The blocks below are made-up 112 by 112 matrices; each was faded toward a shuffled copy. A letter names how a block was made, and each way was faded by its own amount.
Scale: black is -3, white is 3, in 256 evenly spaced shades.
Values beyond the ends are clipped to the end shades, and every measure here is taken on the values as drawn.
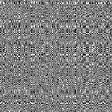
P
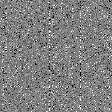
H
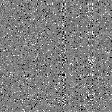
H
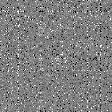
H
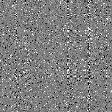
H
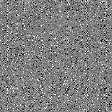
H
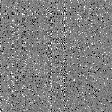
H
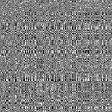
P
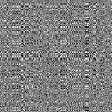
P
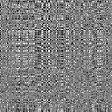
P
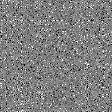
H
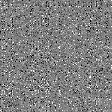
H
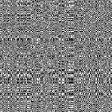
P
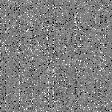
H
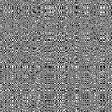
P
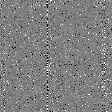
H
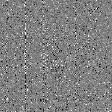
H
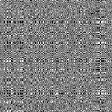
P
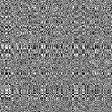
P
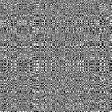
P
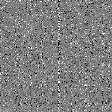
H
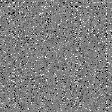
H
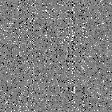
H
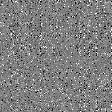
H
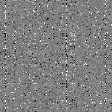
H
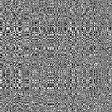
P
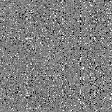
H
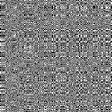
P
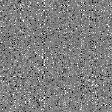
H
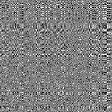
P
